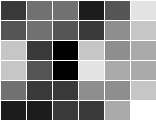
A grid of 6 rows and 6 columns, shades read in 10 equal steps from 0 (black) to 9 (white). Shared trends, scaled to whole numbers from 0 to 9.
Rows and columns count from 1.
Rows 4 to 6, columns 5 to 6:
6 6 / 5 7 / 6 9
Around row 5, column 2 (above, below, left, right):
3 1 4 2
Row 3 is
7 2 0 7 5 6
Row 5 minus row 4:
-3 -1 2 -3 -1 1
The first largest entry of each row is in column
6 6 1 4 6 6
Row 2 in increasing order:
2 3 3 4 5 7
